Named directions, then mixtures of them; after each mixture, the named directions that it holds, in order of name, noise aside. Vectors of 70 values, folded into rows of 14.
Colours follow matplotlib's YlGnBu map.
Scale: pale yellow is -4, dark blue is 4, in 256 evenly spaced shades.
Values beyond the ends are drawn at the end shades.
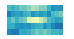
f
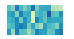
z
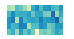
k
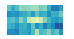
f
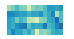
f, k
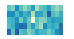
f, z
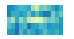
f, k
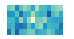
f, z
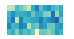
k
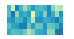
k, z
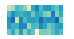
k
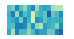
z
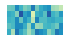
z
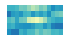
f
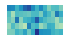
f, k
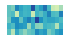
f, z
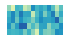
k, z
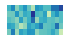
z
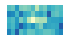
f, z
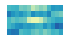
f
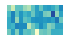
k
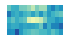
f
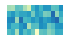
k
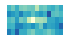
f, z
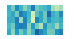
z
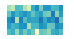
k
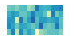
k, z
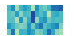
z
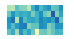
k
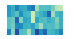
k, z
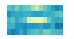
f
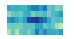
f
